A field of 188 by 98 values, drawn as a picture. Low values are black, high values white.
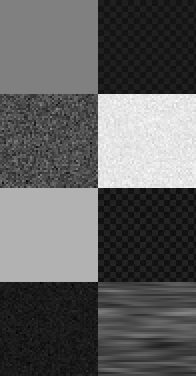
It is made of 4 by 2 panels. Panel 1,1: middling, flat. Panel 1,2: very low, checkered, faint in contrast. Panel 2,1: low, fine-grained. Panel 2,2: very high, fine-grained, faint in contrast. Panel 3,1: high, flat. Panel 3,2: very low, checkered, faint in contrast. Panel 4,1: very low, fine-grained, faint in contrast. Panel 4,2: low, streaked across.
